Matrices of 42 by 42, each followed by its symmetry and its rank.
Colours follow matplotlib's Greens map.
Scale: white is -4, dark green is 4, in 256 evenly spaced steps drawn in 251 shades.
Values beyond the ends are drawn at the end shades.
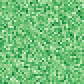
antisymmetric, full rank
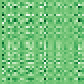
neither, rank two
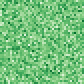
neither, full rank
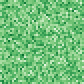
neither, full rank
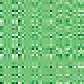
neither, rank two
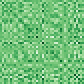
symmetric, rank three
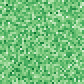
neither, full rank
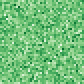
antisymmetric, full rank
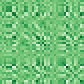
symmetric, rank three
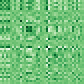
symmetric, rank three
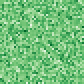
antisymmetric, full rank
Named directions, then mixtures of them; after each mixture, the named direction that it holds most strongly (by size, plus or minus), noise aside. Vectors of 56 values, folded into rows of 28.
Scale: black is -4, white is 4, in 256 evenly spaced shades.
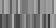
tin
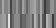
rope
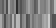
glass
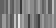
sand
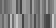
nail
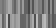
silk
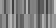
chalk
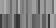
tin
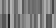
rope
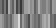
glass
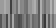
tin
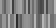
chalk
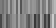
tin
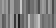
sand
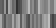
glass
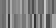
rope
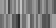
glass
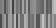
chalk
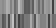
silk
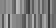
silk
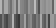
tin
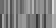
sand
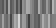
sand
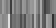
rope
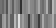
sand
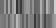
nail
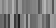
tin
